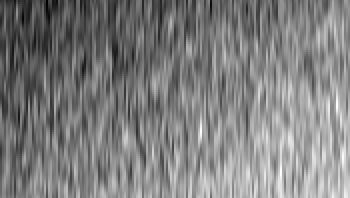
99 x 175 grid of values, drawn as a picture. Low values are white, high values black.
Ninth with the lowest average: bottom right. Slope: up to the top left. Mirror symmetry: none. Grain: streaks running down.
